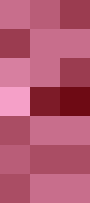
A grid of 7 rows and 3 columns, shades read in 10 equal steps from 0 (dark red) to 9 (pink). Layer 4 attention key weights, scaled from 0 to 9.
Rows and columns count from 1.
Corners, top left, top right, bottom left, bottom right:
6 3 4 6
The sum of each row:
14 15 16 10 16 13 16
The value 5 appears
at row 1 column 2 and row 6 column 1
